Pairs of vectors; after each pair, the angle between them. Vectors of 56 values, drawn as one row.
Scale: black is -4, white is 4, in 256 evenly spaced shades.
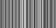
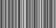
nearly parallel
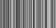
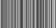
orthogonal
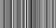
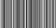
nearly parallel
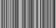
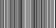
partly opposed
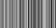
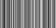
partly opposed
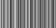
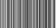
orthogonal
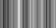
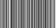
orthogonal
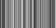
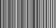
orthogonal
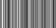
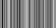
nearly opposite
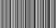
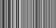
orthogonal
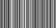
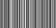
nearly parallel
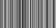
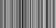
nearly parallel
